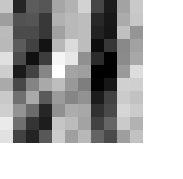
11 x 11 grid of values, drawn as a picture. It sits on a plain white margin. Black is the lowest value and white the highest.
On average the colour sits 50% of the way up the scale. The top middle is the smoothest part. Stripes running up and down repeat 2 times from left to right.
